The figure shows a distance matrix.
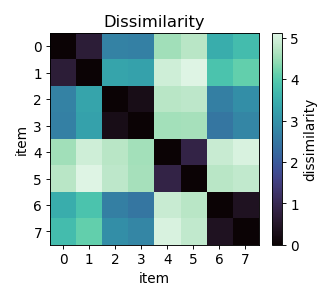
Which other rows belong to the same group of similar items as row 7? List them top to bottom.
6
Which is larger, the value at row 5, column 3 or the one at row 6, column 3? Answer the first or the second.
the first
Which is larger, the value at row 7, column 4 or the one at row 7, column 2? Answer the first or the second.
the first
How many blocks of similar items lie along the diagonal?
4
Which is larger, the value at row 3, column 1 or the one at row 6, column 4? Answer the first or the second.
the second
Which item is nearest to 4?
5
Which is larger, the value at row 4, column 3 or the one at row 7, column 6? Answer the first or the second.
the first
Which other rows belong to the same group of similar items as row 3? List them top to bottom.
2
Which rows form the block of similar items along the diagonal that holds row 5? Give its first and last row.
4 to 5
